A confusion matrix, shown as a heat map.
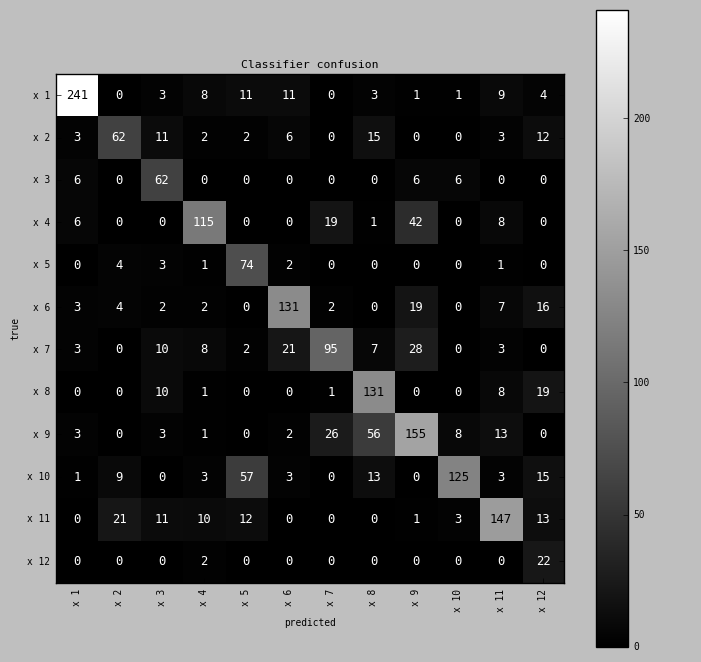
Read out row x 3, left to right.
6 0 62 0 0 0 0 0 6 6 0 0
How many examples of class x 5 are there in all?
85
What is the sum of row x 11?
218
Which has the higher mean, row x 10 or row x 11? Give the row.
x 10
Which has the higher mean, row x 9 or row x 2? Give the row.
x 9
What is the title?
Classifier confusion
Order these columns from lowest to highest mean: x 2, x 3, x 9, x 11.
x 2, x 3, x 11, x 9
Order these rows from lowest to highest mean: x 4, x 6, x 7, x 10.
x 7, x 6, x 4, x 10
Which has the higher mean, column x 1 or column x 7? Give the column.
x 1
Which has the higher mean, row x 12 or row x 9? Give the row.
x 9
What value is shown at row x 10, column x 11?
3
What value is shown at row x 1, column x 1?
241
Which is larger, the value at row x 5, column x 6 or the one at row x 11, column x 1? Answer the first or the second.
the first
